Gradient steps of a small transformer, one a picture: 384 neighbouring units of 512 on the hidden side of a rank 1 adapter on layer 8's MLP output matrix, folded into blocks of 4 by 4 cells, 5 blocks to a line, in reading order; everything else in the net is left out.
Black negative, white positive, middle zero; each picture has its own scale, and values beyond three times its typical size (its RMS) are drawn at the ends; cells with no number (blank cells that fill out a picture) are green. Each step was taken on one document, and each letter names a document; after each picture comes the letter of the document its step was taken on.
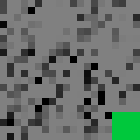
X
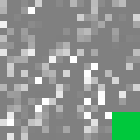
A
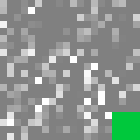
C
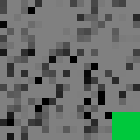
X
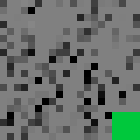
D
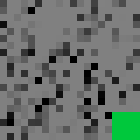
A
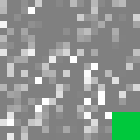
C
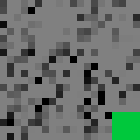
A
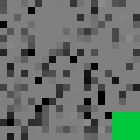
X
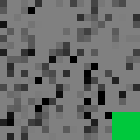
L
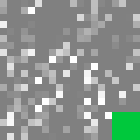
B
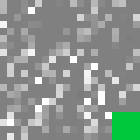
C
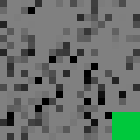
D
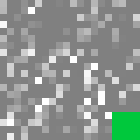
C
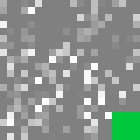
B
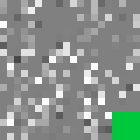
A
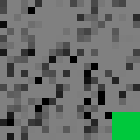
A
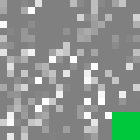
B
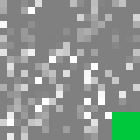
B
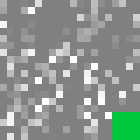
B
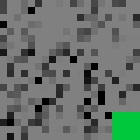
A
